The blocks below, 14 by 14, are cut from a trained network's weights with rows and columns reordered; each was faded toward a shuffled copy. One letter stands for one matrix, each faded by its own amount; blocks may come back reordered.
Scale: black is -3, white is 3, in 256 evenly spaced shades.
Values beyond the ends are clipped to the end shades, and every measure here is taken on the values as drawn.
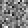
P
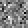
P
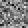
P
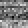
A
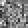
P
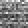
A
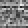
A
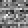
A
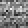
A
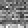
A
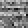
A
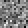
P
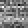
A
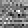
A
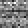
A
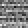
A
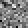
P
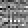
A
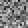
P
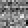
A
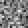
P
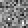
P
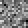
P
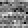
A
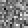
P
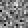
P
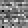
A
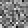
P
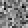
P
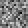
P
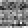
A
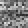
A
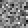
P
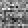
A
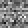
A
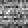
A
